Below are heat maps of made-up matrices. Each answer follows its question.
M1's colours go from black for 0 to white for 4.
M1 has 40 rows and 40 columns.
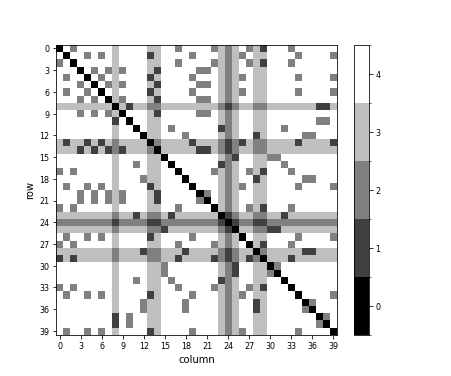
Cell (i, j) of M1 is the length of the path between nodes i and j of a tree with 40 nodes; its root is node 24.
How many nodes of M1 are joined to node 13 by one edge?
8
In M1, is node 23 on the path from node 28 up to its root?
no
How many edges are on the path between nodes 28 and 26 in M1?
3
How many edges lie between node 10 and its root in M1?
2
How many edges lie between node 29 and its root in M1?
1
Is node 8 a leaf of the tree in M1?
no
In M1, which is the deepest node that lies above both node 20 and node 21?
14
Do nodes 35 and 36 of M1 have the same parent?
yes
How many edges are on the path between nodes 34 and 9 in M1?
4
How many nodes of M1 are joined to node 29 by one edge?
7
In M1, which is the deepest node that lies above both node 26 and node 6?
13
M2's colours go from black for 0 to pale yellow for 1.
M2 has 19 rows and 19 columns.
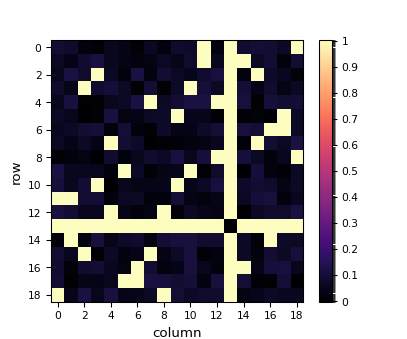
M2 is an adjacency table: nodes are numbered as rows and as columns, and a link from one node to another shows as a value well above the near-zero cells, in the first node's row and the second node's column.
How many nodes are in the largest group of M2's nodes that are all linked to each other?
3
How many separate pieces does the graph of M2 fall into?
1
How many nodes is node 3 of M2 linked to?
3
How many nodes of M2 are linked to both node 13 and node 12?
2
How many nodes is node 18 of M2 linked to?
3
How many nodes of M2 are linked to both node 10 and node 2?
2
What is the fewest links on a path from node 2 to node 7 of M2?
2
